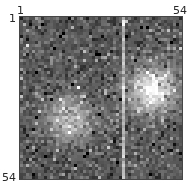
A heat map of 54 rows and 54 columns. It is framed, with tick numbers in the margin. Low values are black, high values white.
The middle right is the ninth with the highest average. Column 35 stands out from the rest. Two bumps rise from the field.
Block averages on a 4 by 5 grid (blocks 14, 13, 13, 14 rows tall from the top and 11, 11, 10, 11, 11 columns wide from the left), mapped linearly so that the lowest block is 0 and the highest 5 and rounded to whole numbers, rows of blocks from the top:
00011 / 01045 / 15122 / 01010
